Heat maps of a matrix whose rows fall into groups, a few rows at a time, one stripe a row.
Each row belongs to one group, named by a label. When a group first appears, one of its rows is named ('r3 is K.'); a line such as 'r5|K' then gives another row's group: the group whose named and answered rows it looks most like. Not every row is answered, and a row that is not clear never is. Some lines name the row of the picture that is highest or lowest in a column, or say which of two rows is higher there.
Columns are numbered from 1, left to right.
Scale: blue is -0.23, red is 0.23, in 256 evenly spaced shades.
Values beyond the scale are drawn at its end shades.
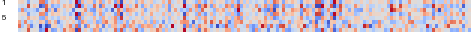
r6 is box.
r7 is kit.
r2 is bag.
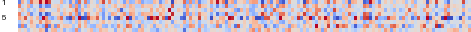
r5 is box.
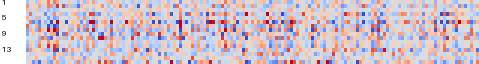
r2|box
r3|kit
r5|kit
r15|bag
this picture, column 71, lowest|6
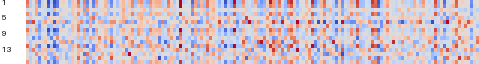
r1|kit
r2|kit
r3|bag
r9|kit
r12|kit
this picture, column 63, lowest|13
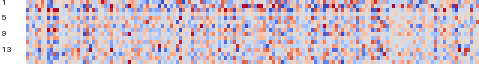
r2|bag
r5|kit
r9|bag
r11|kit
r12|box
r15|kit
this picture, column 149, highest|3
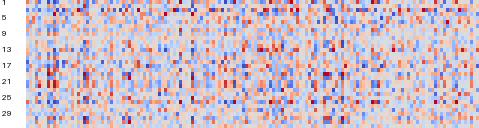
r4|bag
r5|box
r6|box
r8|kit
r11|bag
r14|kit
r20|bag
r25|bag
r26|kit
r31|bag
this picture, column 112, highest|3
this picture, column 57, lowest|3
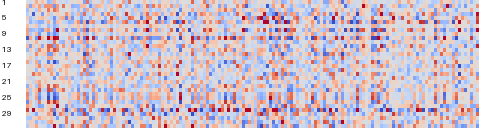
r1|bag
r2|box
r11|bag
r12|box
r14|bag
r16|kit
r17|box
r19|box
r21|box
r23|box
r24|kit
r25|kit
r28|box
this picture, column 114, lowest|6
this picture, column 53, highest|6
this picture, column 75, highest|28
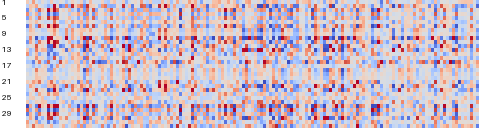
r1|box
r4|kit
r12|bag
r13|bag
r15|bag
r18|bag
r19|bag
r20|bag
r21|box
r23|bag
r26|bag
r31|kit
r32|box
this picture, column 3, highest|32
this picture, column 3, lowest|16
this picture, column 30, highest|32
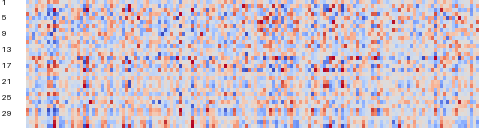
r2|bag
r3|bag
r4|kit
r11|kit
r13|kit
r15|box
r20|kit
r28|kit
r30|bag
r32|bag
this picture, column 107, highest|12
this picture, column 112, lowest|15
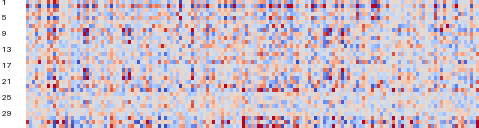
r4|box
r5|kit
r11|bag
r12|box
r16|box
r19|bag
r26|bag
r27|bag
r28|box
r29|box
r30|bag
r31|box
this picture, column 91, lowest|16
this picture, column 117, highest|2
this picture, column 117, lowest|1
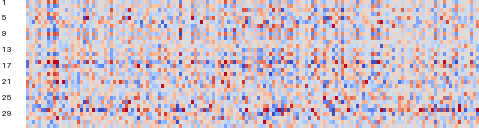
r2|kit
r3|bag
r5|bag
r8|kit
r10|kit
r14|kit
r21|box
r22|box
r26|bag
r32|kit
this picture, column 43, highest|6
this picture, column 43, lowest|20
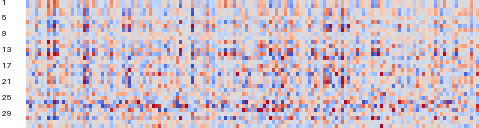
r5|bag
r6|kit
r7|bag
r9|kit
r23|kit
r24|box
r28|bag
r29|bag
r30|kit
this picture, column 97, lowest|28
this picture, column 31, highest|27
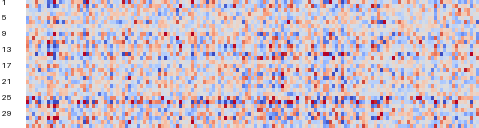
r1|bag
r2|kit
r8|bag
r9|bag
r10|box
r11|box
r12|kit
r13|kit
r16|bag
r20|bag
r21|box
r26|kit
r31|bag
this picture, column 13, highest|11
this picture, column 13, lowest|6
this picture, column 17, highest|24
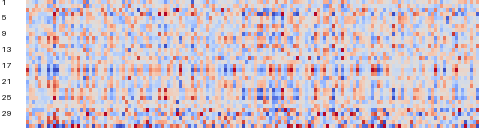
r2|bag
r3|box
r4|bag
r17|kit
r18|kit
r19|kit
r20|bag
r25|bag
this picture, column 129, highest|31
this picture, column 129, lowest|32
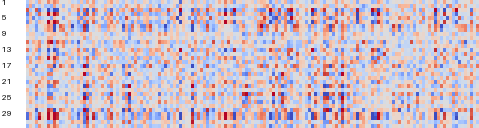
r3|kit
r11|box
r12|box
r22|bag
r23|kit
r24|bag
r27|bag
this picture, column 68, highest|11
